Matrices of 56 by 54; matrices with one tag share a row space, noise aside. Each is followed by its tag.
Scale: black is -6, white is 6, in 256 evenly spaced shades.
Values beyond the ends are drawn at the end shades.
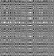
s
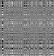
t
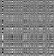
t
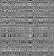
s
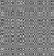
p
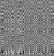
p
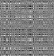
s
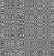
p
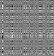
t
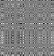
p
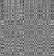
p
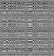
s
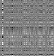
t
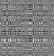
s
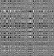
s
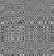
p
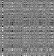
t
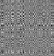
p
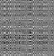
s
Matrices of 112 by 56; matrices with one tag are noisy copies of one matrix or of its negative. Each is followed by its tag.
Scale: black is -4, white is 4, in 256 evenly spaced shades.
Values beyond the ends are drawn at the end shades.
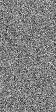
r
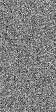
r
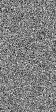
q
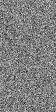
r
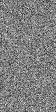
r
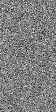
q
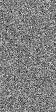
r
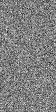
r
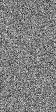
r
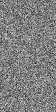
r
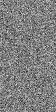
r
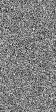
q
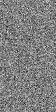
r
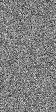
r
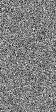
q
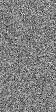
r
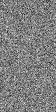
r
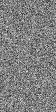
r
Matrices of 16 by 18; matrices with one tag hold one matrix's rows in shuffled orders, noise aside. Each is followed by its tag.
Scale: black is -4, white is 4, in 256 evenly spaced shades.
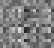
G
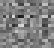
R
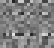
R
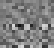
R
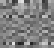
R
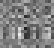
G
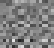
R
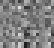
G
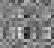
G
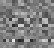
R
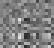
G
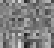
G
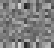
G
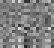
G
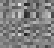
G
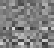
R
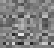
R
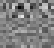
R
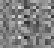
G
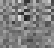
G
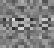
R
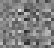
G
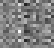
G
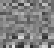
R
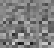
R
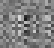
G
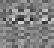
R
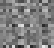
R
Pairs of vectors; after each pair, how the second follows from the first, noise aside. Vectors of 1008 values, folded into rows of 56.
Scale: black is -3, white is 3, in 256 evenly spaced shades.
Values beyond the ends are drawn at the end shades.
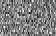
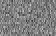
shrunk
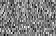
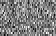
copied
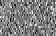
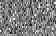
sign-scrambled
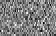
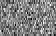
sign-scrambled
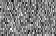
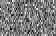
sign-scrambled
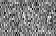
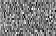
sign-scrambled
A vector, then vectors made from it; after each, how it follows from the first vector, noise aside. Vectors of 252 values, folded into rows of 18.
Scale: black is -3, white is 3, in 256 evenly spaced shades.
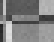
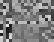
sign-scrambled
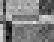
negated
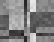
wrapped around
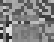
sign-scrambled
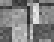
wrapped around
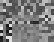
sign-scrambled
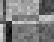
negated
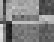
negated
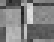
wrapped around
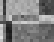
negated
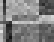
negated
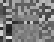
sign-scrambled
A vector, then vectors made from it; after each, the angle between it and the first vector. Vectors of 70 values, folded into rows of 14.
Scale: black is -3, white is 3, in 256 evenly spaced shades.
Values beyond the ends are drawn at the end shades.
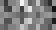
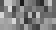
partly opposed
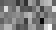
partly opposed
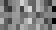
nearly parallel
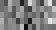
partly opposed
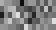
partly opposed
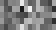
nearly parallel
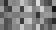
nearly parallel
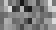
nearly opposite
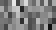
partly aligned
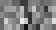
partly opposed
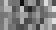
nearly opposite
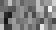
orthogonal
